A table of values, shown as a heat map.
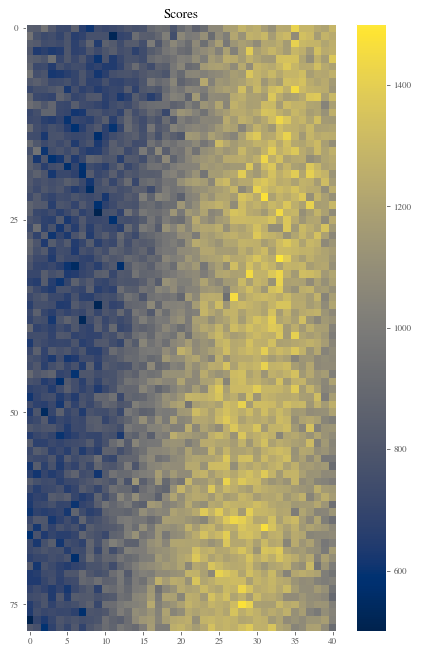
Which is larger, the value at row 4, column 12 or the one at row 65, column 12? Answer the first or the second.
the second
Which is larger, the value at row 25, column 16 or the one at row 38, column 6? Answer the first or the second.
the first
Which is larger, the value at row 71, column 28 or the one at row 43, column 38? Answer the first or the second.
the first
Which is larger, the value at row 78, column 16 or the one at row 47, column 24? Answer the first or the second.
the second
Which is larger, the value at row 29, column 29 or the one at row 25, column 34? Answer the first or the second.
the second
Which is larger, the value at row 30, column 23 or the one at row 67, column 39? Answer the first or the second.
the first
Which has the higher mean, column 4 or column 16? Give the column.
16
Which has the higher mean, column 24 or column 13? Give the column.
24
